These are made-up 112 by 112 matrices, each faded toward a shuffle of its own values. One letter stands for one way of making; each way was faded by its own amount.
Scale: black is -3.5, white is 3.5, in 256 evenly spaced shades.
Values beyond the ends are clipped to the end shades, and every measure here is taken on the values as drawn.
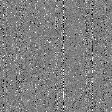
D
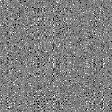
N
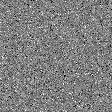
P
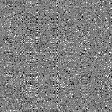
N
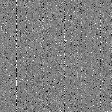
D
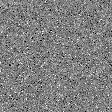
P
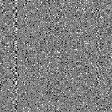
N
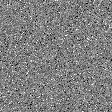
P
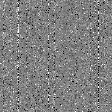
D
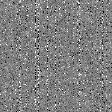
D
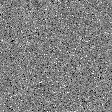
P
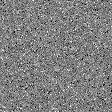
P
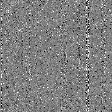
D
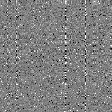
N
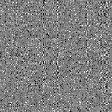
N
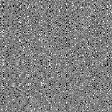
N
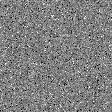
P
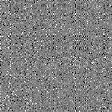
N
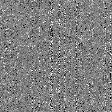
D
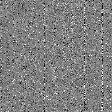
D
